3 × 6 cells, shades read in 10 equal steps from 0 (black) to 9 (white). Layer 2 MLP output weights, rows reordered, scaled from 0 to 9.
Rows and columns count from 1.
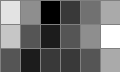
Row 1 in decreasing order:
8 6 5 4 2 0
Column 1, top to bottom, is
8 7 3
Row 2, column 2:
3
